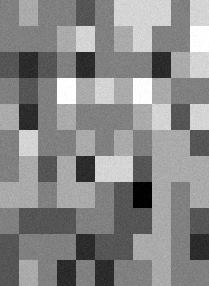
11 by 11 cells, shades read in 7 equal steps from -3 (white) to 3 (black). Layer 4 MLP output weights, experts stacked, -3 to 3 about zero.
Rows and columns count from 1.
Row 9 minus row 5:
1 -1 1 2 0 0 1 2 1 -1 3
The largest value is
3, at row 8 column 8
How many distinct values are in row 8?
4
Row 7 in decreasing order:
2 1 1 0 -1 -1 -1 -1 -1 -2 -2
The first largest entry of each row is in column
5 1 2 2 2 11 5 8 2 5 4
